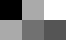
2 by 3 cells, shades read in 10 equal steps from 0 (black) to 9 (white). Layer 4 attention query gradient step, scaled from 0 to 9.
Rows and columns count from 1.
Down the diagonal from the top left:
0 4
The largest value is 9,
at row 1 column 3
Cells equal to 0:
1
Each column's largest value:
6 6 9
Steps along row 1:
up up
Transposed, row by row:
0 6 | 6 4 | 9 3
